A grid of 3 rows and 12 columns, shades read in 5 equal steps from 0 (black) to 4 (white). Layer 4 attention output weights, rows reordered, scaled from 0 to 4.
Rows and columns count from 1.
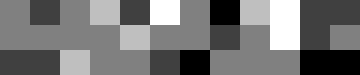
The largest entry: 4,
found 3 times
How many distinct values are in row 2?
4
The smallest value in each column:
1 1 2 2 1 1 0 0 2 2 0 0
